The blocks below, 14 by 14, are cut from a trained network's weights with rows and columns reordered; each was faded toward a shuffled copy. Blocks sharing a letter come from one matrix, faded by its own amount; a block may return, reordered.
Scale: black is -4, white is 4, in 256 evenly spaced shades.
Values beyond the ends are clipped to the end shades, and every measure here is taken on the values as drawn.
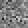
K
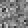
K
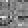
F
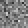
K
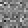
F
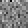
K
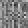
F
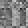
F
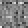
F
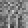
F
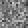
K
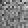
K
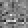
F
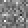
K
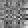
F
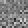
F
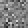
F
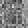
F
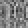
F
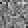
K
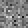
K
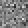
K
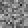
K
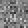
F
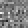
K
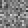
K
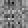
F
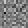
F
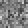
K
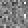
K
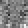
F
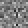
F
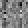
F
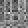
F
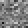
F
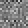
F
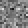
K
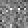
K
